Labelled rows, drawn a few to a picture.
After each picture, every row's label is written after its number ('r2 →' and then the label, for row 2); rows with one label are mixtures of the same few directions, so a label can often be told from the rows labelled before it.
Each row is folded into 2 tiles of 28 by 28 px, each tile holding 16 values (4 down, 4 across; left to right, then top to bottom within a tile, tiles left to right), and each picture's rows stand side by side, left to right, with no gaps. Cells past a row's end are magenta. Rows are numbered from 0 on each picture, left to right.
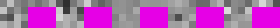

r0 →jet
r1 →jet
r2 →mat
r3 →jet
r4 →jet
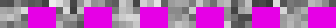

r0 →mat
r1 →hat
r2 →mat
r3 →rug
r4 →mat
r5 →jet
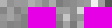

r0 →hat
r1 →jet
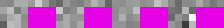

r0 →mat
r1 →jet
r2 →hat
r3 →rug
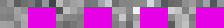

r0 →hat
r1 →jet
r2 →jet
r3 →mat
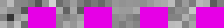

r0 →jet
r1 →hat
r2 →hat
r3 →rug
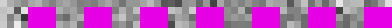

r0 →rug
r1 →jet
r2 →jet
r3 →mat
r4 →rug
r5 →mat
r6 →jet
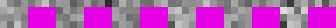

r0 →rug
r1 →hat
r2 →rug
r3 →mat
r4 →mat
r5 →mat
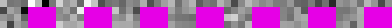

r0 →hat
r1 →rug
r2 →jet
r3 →mat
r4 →jet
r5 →hat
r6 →rug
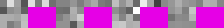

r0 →mat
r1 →rug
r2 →rug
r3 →jet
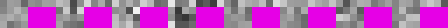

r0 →mat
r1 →hat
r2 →rug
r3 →mat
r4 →hat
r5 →hat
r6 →jet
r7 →mat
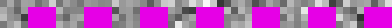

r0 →rug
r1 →jet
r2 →jet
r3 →mat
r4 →hat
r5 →jet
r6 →rug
